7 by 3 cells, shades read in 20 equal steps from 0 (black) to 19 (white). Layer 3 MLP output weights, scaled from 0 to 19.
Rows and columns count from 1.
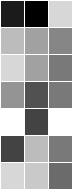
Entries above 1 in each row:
2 3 3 3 3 3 3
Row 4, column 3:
9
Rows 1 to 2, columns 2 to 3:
0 16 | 12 10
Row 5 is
19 5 19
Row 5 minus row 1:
17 5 3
